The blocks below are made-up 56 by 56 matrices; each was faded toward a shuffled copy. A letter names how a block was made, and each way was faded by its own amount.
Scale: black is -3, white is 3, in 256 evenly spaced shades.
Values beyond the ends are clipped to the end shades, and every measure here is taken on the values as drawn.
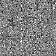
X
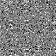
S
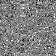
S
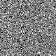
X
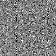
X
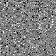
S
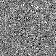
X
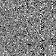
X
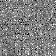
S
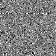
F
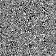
X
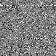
F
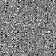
S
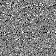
F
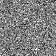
F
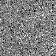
X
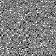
S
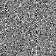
X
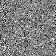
X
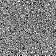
F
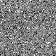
F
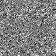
F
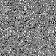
S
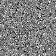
X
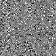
S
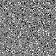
S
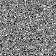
F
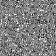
S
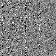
X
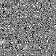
S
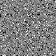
S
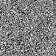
F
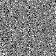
X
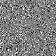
S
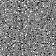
S
